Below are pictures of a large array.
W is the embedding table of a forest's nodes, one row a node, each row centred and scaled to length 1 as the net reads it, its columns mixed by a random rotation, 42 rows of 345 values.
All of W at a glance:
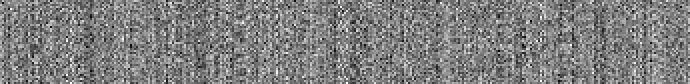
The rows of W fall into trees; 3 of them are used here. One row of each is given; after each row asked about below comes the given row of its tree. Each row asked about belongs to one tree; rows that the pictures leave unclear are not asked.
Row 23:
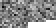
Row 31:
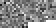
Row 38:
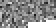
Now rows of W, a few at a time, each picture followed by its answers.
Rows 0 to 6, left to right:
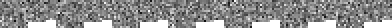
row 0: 31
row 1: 38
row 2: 31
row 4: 31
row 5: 23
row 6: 38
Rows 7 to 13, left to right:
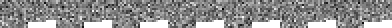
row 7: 31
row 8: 31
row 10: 23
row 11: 23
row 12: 38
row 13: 31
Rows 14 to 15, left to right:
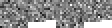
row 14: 23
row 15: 23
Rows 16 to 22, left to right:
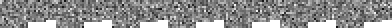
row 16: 31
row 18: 23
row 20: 31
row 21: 38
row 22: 23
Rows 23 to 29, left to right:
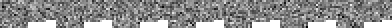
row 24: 23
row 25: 31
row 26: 23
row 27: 31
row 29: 38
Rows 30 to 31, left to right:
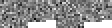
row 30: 38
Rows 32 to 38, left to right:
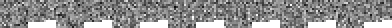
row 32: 23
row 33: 38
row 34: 31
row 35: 31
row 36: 31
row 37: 31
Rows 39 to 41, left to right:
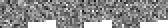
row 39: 23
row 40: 31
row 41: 23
